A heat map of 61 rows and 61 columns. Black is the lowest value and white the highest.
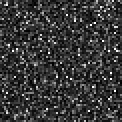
Histogram: skewed, a long tail of high values. Stripes: none. Grain: fine. Average level on the scale: 20%. Slope: none. Odd rows or columns: none. Seam: none.
